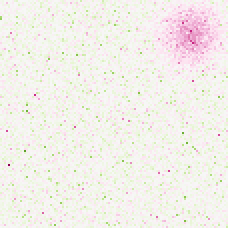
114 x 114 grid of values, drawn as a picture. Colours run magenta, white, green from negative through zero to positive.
There are no regular stripes. The ninth with the lowest average is the top right. The halves do not mirror each other. One dip sinks in the top right. On average the colour sits 50% of the way up the scale.
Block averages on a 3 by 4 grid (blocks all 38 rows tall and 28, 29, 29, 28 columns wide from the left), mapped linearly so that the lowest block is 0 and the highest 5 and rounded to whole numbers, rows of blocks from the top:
5540 | 5555 | 5555
